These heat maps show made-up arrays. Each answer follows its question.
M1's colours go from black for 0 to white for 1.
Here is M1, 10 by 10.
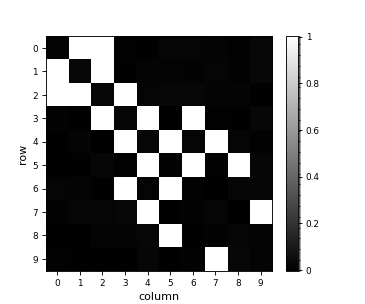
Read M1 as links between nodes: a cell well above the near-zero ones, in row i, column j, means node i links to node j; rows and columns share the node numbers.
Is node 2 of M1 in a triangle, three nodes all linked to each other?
yes
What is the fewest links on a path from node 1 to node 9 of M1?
5
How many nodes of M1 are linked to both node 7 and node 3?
1
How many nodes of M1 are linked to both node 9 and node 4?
1
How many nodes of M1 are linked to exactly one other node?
2
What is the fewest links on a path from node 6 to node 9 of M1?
4
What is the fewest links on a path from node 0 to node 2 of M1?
1
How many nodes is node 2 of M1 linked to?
3
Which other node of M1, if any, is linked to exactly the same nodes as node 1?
none
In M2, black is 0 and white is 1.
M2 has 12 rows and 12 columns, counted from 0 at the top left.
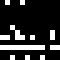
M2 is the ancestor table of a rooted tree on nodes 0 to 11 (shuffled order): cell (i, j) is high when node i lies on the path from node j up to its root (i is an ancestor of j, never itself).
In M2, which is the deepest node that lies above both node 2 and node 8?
11
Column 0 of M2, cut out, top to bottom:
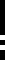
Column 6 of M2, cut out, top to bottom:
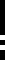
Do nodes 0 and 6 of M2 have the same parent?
yes
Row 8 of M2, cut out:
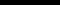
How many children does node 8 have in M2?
0
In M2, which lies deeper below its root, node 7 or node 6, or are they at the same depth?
node 6
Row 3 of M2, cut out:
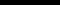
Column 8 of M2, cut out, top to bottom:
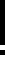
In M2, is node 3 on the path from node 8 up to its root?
no
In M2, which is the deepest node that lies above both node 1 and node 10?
7
